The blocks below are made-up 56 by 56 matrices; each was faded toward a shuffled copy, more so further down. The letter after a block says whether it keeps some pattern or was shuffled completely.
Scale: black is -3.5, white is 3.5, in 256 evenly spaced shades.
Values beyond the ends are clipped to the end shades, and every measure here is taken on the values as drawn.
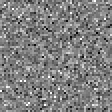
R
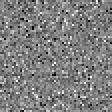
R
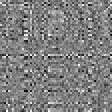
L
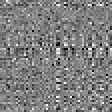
L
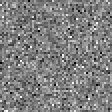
R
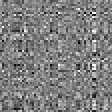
L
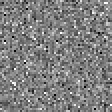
R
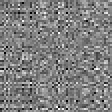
L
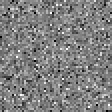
R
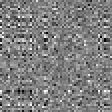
L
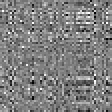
L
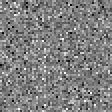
R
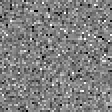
R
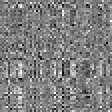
L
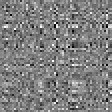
L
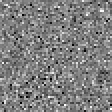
R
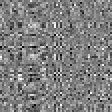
L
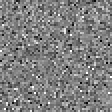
R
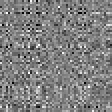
L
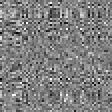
L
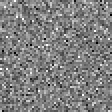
R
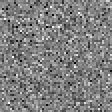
R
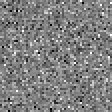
R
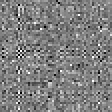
L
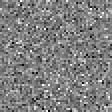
R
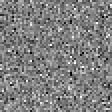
R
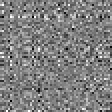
L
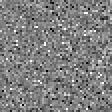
R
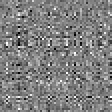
L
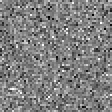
R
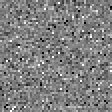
R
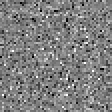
R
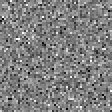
R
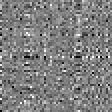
L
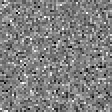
R
